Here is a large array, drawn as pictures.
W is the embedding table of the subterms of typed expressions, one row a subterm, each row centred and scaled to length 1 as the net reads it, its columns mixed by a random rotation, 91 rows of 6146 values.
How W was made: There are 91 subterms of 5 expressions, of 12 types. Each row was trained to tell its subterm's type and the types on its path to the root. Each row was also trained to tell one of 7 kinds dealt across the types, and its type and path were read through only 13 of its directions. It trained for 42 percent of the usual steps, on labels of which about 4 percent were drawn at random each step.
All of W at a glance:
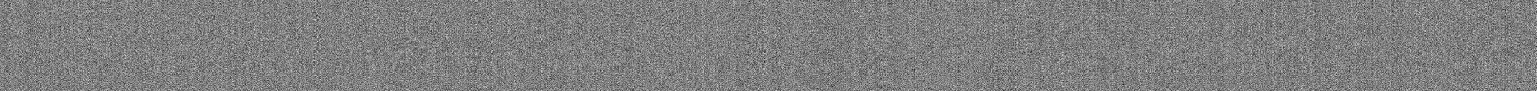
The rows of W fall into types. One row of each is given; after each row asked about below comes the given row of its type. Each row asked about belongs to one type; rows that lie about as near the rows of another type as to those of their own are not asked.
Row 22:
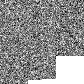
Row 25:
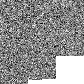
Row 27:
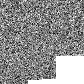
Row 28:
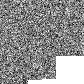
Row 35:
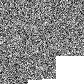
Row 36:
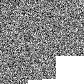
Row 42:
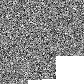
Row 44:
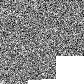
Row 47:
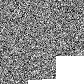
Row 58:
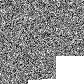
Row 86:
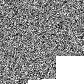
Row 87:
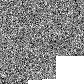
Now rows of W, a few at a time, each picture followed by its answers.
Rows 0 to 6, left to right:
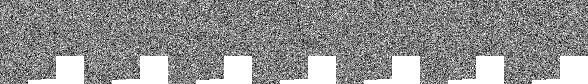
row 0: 27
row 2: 86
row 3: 87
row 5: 47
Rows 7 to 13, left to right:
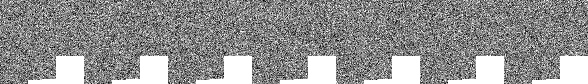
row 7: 22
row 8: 58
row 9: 25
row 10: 27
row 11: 86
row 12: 58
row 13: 28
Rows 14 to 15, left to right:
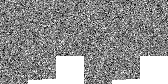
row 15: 22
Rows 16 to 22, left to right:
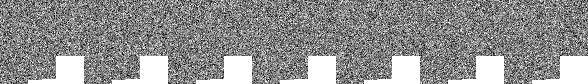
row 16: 25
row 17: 36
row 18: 25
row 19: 42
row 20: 22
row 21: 47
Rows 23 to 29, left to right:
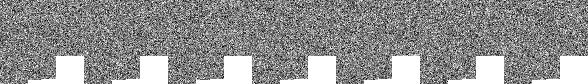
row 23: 58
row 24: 27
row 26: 58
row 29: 58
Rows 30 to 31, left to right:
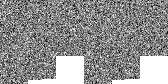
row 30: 22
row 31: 22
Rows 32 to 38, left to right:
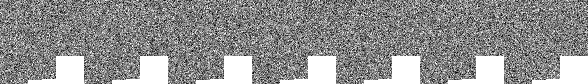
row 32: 35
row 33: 22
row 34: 28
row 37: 28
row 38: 87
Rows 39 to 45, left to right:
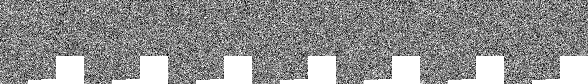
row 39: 86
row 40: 44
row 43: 47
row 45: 42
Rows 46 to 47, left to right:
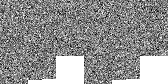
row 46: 87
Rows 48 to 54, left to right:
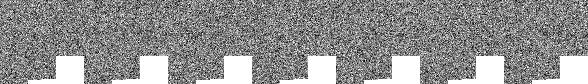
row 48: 22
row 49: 27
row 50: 58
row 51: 36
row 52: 36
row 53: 22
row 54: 27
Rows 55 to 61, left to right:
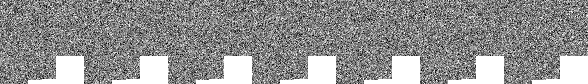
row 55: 58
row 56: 42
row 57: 86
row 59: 87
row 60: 42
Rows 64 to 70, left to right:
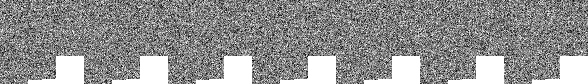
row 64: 25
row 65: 87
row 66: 86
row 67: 25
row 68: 87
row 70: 86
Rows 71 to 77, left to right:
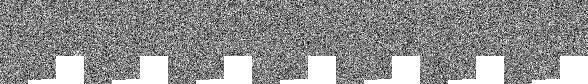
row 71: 86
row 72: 87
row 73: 27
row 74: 58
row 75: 42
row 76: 28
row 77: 35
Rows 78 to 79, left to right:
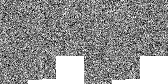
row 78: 28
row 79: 86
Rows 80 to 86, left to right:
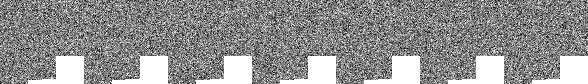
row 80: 36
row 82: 27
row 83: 35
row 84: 44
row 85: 87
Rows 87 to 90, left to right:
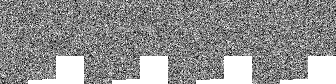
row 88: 42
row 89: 42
